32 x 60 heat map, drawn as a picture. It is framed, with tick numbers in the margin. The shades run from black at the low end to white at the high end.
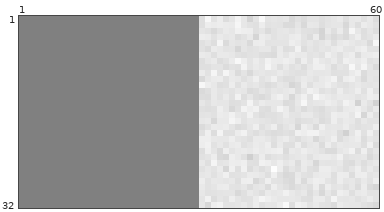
It is made of 1 by 2 panels. Panel 1,1: middling, flat. Panel 1,2: very high, fine-grained, faint in contrast.
